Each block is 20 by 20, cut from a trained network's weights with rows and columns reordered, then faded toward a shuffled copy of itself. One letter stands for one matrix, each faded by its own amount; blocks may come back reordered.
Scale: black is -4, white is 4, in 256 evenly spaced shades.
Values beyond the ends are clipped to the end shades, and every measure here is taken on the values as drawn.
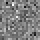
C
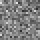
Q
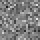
Q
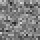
Q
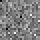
C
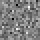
C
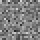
Q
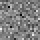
C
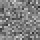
Q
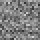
Q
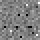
C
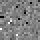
C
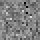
C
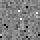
C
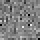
C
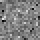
C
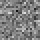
Q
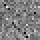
C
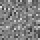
Q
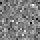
C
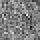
Q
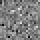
C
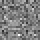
Q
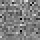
Q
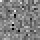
C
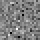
C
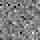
C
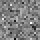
C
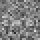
Q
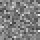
Q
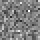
Q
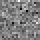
C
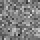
Q
